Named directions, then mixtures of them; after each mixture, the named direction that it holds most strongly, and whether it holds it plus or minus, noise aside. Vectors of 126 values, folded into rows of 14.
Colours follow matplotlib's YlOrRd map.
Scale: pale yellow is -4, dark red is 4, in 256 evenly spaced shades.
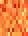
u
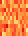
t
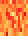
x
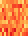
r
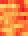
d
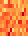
u, minus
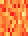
u, plus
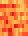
d, minus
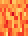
x, minus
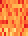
r, minus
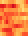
d, minus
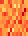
u, minus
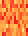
t, minus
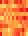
d, plus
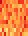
r, minus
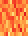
x, plus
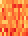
r, plus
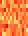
t, plus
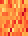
u, minus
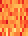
r, minus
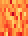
x, minus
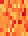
u, minus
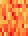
r, plus
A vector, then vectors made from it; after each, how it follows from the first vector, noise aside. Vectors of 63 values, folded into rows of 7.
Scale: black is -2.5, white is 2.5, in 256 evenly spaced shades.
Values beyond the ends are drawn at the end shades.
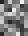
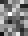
copied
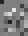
partly zeroed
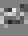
partly zeroed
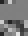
partly zeroed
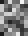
copied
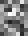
copied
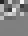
partly zeroed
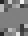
partly zeroed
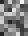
copied
